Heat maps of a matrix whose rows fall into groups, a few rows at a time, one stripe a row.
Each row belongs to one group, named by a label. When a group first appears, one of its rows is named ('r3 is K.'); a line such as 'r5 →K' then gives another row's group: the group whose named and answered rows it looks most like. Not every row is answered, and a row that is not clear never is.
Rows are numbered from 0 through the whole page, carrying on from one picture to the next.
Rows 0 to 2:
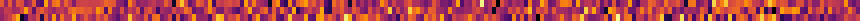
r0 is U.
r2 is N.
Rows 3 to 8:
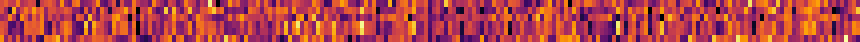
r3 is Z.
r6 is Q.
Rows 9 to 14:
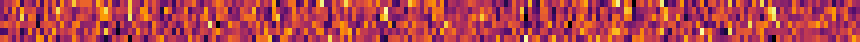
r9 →N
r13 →N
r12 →Z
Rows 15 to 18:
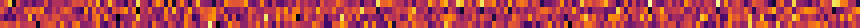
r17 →N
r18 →Z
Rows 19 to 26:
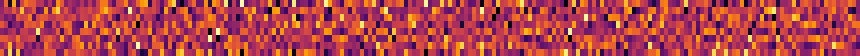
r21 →N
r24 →Z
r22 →Q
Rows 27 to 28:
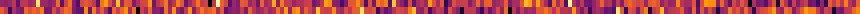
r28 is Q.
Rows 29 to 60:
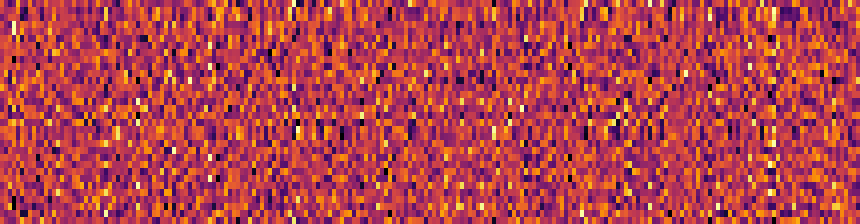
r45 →Q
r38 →Z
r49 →U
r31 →N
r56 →U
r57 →Q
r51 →Z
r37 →Q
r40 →Q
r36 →U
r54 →Z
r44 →U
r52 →U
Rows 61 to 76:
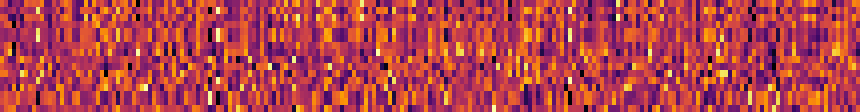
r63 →Q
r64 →Q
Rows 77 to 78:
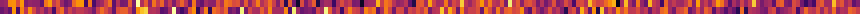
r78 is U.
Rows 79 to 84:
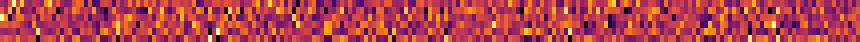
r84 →Z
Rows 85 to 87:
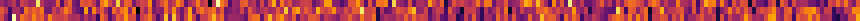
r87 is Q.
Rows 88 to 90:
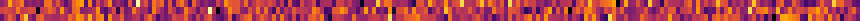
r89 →Z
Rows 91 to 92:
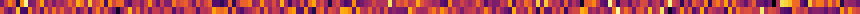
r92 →N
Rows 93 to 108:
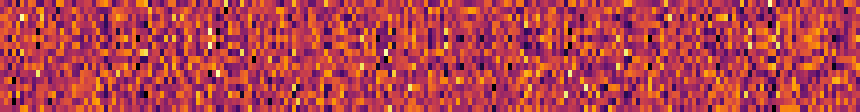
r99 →Z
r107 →Q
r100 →U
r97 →Z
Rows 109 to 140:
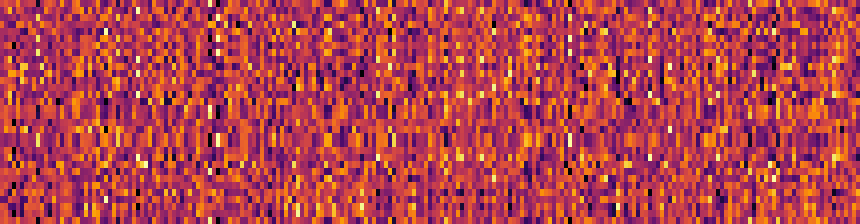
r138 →Q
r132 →U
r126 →Q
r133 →Z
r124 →Z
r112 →N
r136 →Q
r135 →Q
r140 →Z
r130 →Q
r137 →N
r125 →Z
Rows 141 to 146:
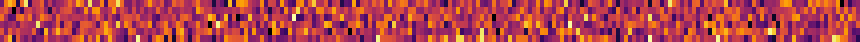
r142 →Q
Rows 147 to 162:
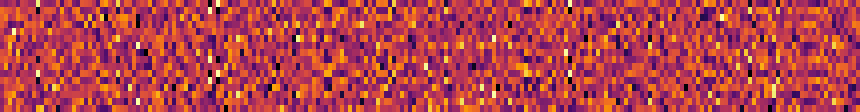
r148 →Z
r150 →Q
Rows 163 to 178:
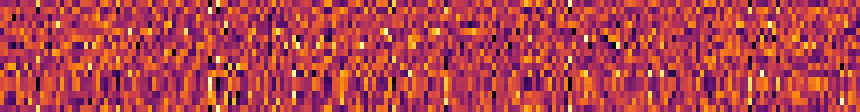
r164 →Z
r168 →N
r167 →U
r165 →Q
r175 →Z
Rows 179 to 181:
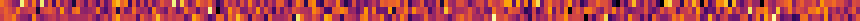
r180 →Z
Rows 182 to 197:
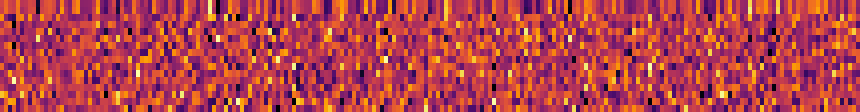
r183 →Z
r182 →Z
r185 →Q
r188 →Q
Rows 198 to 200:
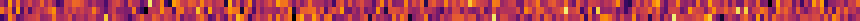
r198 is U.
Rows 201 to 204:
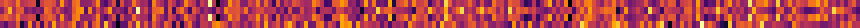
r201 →Z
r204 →N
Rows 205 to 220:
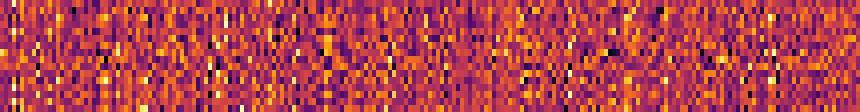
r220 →U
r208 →U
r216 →U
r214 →Z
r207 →U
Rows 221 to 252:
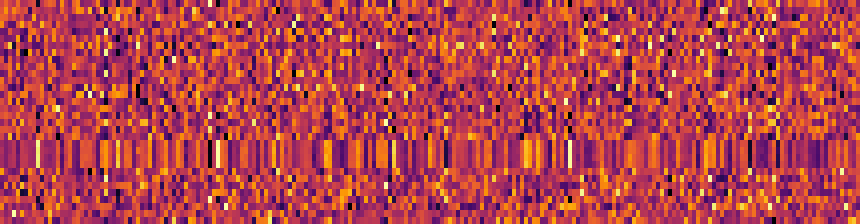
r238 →U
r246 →N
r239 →Z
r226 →N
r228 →N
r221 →Z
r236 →U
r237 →Z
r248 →N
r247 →U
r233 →Q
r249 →Z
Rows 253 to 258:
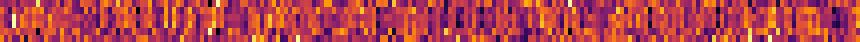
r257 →Z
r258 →U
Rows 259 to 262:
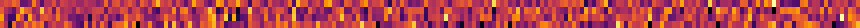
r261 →N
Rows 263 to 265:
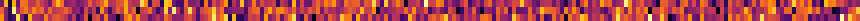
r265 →N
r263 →U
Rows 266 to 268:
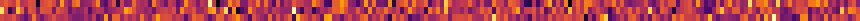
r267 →N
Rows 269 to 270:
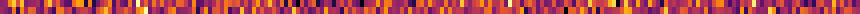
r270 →U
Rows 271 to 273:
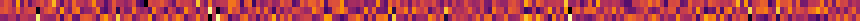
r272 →Z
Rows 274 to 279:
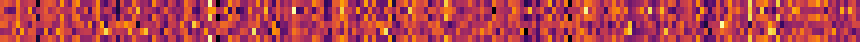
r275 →N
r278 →U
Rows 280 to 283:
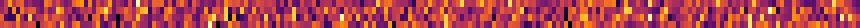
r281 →U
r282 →N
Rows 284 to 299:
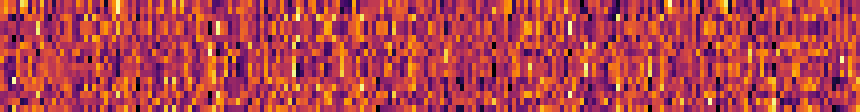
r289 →Q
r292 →N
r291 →Z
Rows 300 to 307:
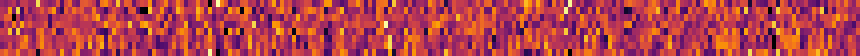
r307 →Z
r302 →Q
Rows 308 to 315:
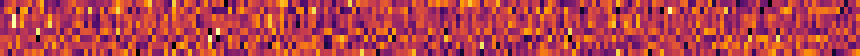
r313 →Z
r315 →Q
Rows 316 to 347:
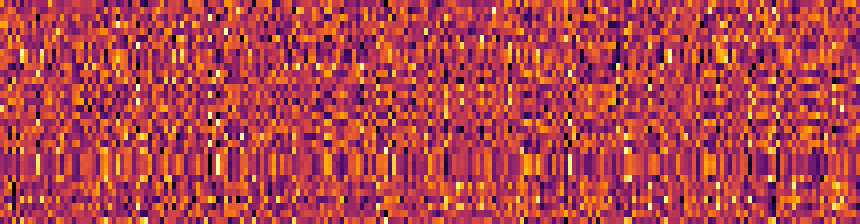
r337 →U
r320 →U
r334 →Q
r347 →U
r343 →Q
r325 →Q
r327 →Q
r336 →Z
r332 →Z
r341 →U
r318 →Z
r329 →Z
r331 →N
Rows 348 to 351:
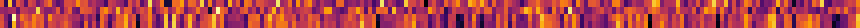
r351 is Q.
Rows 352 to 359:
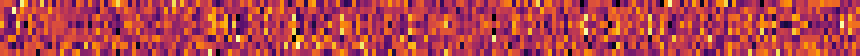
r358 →Q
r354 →N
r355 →N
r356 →N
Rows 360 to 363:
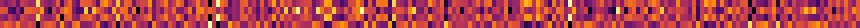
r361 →Q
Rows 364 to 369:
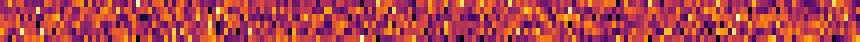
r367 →Z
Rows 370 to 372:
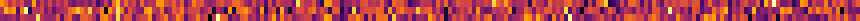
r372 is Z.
